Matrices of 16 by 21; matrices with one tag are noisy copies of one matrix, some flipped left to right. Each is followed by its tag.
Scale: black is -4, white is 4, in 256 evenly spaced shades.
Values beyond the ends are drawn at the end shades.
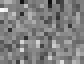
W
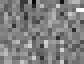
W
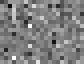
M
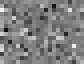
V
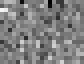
W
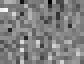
W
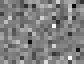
M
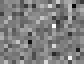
M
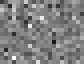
M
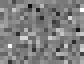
V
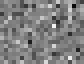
M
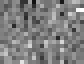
W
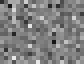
M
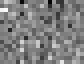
W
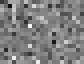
M
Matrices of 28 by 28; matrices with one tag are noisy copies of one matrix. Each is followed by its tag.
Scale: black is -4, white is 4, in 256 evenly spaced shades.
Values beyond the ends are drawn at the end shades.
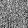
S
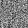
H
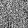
S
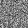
H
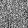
S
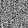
H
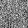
S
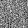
S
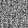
H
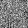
S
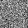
S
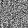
H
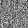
H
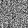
H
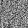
H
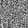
H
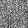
S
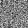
H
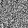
H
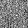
S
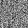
H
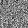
H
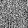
S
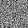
H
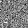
H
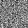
H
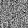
H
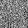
S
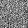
S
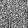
S
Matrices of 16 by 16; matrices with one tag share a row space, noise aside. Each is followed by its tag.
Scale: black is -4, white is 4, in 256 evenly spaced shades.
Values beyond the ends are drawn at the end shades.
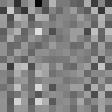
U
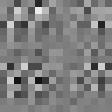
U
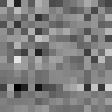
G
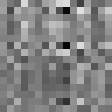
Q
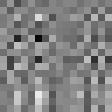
U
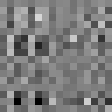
U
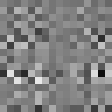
U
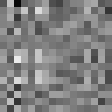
G
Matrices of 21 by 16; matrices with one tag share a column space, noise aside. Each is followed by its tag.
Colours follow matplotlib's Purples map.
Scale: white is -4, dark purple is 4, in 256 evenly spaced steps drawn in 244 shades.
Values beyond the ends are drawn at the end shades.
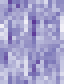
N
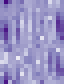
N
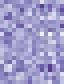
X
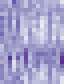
N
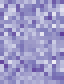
X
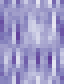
N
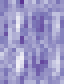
N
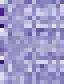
X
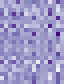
X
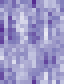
N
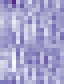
N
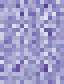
X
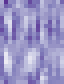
N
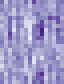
N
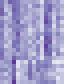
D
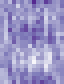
N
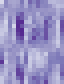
N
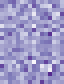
X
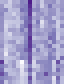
D
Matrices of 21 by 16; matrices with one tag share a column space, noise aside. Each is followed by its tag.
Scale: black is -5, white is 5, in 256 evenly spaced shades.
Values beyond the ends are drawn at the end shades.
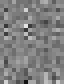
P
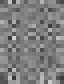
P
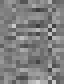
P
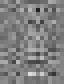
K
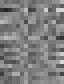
K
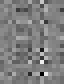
K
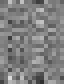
P
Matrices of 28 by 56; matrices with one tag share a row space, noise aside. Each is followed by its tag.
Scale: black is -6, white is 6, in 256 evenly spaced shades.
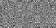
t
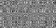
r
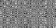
r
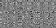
t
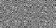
r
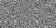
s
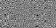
s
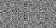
r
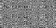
r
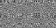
t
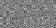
r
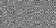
t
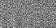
t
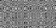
r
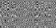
s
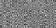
r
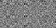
r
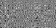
s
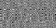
r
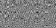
s
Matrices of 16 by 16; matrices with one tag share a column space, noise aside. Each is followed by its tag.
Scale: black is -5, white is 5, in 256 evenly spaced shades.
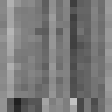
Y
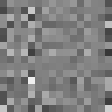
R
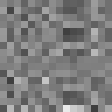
R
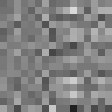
R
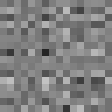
R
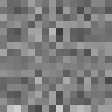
R
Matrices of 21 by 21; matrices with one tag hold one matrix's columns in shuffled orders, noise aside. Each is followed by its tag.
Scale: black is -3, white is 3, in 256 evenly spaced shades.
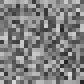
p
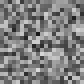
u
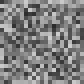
p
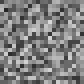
u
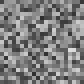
u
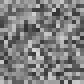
p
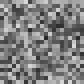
p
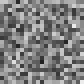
p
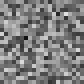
u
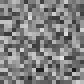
u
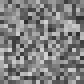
u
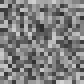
p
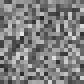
u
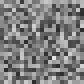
p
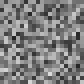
u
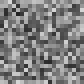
p
